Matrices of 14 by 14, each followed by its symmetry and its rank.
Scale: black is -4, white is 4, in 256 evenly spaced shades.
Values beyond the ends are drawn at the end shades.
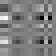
neither, rank one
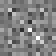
symmetric, rank three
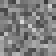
neither, full rank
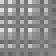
symmetric, rank one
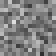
neither, full rank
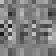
neither, rank two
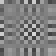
symmetric, rank one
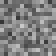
neither, full rank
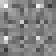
symmetric, rank three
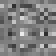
neither, rank two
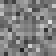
antisymmetric, full rank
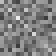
symmetric, rank three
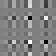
neither, rank one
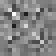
symmetric, rank three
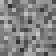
neither, full rank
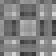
symmetric, rank one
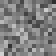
antisymmetric, full rank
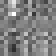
neither, rank two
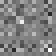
symmetric, rank three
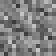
antisymmetric, full rank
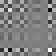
symmetric, rank one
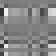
neither, rank one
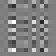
neither, rank one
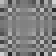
symmetric, rank one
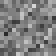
antisymmetric, full rank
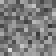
neither, full rank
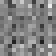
neither, rank two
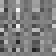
neither, rank two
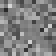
antisymmetric, full rank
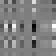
neither, rank one
